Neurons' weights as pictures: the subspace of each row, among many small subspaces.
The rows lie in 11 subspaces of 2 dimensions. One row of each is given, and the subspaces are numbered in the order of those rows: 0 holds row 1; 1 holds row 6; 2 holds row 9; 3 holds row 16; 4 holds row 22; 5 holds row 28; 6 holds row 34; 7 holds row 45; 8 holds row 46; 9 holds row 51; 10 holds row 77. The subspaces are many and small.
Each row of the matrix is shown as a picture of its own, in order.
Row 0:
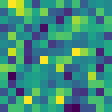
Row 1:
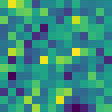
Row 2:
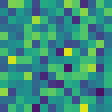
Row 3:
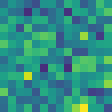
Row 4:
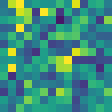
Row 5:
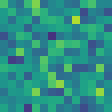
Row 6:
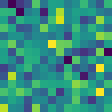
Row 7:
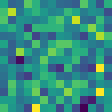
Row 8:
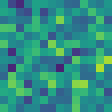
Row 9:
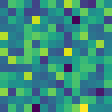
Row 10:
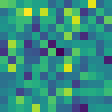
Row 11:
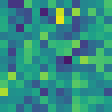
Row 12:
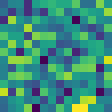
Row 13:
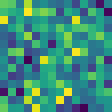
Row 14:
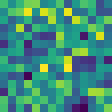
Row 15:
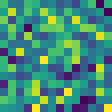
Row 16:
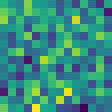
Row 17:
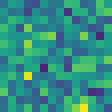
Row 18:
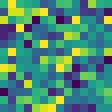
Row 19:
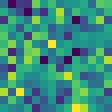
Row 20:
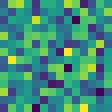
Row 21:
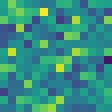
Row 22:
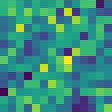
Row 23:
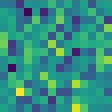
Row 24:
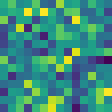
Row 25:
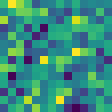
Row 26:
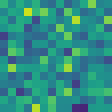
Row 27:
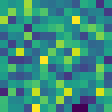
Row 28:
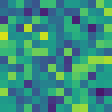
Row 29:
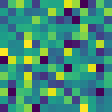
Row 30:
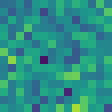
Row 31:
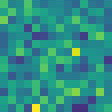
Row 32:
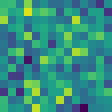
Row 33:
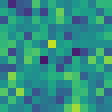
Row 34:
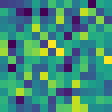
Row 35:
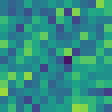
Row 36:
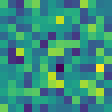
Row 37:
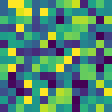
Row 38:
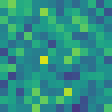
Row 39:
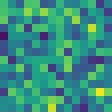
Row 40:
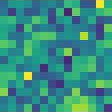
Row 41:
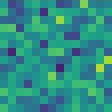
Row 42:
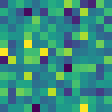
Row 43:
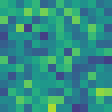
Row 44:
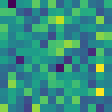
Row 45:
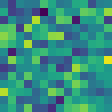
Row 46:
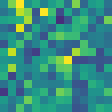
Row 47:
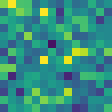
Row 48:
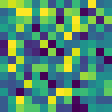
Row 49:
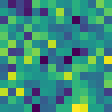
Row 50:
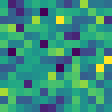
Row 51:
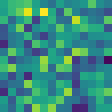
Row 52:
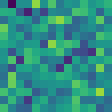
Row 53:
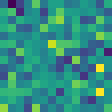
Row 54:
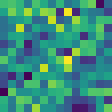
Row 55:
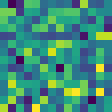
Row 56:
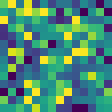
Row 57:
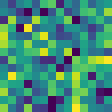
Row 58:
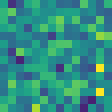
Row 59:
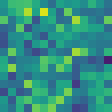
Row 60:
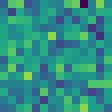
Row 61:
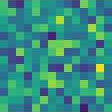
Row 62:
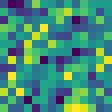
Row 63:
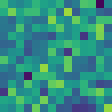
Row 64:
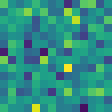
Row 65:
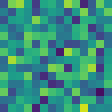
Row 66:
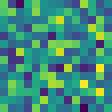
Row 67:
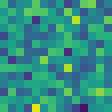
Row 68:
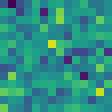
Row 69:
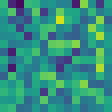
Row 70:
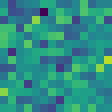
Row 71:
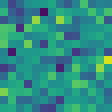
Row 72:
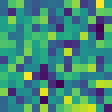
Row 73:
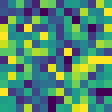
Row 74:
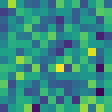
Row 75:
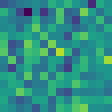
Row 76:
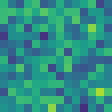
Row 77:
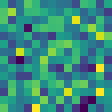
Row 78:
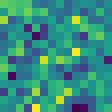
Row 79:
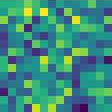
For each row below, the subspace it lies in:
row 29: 6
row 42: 6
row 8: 9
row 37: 9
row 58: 10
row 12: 10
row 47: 1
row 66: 9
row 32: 3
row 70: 7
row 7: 10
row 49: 10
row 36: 7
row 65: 2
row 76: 5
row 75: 6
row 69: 8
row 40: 4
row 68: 1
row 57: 5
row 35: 4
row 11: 4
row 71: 7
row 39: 5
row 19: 10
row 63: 4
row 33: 10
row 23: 2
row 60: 8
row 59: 9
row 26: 2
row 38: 1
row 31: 0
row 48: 6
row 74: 3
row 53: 1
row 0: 0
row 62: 0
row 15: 1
